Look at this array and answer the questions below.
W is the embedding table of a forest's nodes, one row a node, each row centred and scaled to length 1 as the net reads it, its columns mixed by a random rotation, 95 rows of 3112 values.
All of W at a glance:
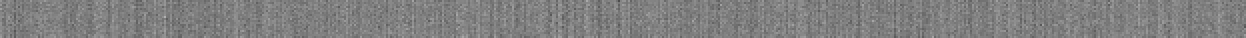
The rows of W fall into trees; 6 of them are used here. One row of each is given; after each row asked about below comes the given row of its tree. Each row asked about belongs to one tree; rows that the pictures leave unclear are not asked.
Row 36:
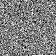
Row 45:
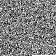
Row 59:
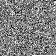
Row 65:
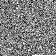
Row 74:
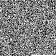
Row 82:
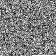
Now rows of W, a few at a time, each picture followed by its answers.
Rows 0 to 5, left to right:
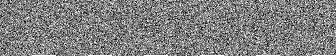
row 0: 45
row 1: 59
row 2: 82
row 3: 59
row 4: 82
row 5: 82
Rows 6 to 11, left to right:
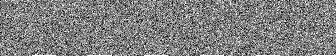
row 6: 65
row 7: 74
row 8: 45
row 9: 65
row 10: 59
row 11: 82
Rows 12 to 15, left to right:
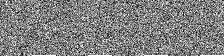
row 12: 59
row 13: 45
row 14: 59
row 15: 59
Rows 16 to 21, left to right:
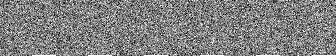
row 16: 45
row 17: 45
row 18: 36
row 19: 36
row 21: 59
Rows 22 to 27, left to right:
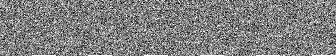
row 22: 82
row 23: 59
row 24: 65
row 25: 45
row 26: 82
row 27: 45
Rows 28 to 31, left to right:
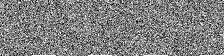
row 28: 36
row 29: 65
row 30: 45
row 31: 36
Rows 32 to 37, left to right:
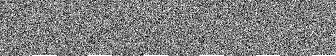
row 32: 59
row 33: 74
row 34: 74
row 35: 74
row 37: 36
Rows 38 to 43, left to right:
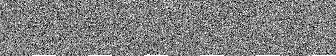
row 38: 82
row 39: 82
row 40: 65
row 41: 82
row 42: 59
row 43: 59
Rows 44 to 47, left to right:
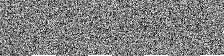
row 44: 74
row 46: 82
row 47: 82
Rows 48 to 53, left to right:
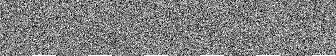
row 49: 59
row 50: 45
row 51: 82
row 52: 36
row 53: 36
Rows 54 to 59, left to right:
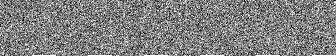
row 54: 36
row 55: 82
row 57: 82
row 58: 36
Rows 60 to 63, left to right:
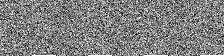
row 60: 59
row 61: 45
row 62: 45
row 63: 45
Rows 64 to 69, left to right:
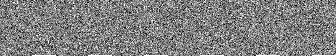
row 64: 65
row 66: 59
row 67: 82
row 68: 65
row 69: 82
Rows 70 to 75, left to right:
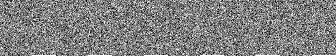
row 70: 36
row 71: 74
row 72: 82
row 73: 65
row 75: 59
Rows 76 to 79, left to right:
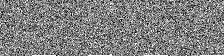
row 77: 59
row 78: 74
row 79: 59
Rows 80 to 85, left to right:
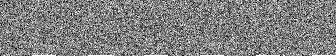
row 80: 45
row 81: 59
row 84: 65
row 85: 45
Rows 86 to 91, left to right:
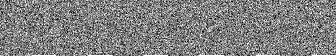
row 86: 82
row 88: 74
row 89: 74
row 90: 74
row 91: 74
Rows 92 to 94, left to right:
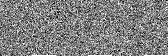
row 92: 74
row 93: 82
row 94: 59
